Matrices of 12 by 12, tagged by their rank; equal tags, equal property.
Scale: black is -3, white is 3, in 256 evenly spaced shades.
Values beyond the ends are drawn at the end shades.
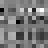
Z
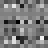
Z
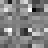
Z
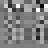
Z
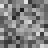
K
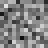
K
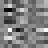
Z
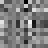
Z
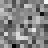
K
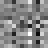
Z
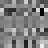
Z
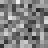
K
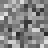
K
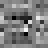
Z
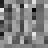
Z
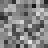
K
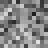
K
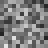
K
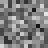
K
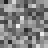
K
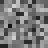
K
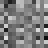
Z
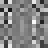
Z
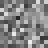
K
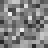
K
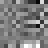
Z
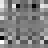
Z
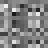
Z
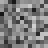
K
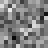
K
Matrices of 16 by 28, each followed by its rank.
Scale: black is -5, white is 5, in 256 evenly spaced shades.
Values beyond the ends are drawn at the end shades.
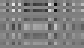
one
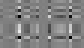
one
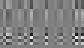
one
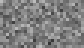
full rank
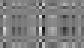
one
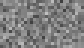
full rank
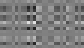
one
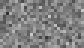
full rank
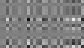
one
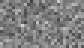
full rank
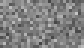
full rank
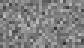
full rank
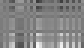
one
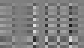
one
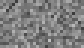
full rank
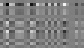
one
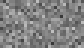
full rank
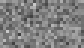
full rank
